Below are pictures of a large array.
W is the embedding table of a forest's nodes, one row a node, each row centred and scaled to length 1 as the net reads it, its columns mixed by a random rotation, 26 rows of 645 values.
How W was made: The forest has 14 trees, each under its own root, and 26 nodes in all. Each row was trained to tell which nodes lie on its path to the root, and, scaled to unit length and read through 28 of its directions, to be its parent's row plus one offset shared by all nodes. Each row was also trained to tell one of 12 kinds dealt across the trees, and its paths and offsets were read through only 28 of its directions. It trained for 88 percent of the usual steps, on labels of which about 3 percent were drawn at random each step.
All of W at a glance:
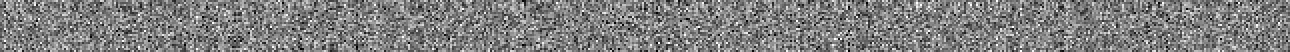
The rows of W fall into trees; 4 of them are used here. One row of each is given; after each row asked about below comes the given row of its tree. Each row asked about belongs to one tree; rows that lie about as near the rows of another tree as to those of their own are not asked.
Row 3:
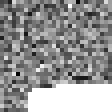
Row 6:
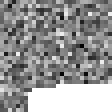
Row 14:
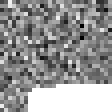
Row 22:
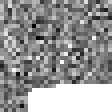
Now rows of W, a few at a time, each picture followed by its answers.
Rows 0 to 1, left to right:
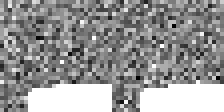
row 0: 22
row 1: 3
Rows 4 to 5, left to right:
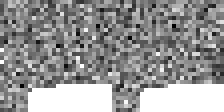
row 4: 14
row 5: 3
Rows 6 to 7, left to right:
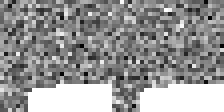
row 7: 22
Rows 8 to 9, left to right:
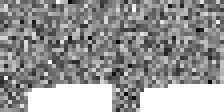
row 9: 6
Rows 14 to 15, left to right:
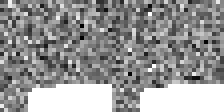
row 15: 3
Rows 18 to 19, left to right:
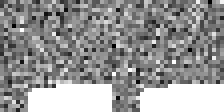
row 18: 3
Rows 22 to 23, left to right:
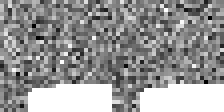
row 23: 22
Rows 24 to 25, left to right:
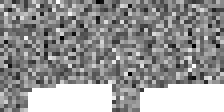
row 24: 6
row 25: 14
